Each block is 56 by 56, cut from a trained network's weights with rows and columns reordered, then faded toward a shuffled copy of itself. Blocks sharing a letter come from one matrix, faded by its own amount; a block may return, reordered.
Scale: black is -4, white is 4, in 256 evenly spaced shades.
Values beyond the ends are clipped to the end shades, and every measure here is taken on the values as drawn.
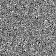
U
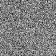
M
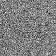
M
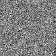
M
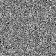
M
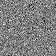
U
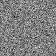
M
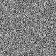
M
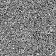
U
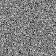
U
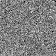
U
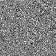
U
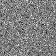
U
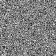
M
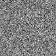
M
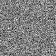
M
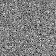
U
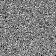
U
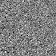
U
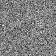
M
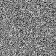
M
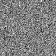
M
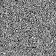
U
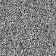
M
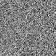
M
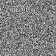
M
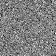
U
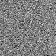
M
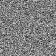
M
